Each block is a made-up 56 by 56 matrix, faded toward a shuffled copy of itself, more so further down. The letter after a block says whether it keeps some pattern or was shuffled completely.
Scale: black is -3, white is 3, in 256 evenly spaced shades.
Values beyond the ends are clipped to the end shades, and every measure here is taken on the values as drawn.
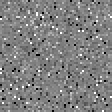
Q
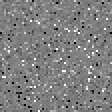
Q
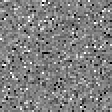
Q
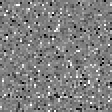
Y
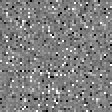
Y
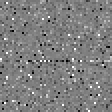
Y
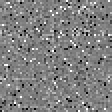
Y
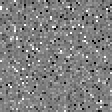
Q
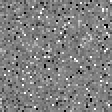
Q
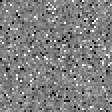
Y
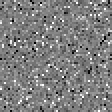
Q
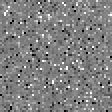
Q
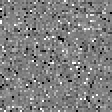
Y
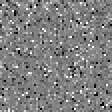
Y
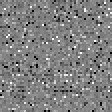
Y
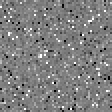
Q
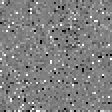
Y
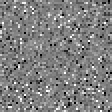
Q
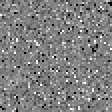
Y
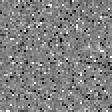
Y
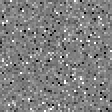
Q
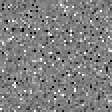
Q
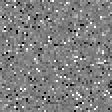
Q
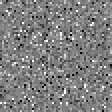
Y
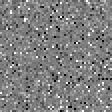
Q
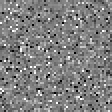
Y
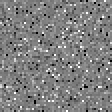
Q
